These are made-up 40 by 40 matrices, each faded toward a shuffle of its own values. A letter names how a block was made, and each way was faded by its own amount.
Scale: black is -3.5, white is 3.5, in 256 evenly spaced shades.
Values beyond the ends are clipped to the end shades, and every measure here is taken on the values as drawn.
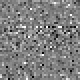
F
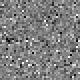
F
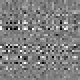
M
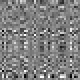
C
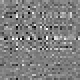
M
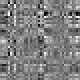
C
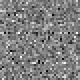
F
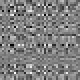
C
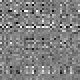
M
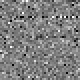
F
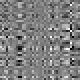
C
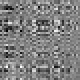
C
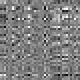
C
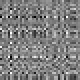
C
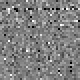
F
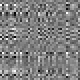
C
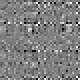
M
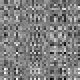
C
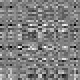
C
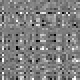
M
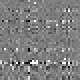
M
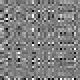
C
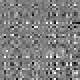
M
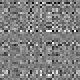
C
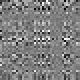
C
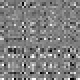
M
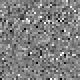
F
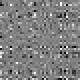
M
